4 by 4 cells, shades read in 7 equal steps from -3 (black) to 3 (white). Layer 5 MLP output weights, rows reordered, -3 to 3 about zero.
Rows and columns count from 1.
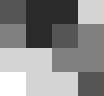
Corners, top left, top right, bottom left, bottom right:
-1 2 3 -1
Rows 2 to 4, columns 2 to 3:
-2 -1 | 2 0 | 2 2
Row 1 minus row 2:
-1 0 -1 2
